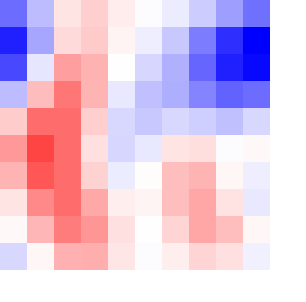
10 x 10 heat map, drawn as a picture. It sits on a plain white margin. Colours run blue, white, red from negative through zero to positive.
The ninth with the highest average is the middle left. The top right is the ninth with the lowest average. There are no lone odd cells. The top left is the roughest part. On average the colour sits 50% of the way up the scale.
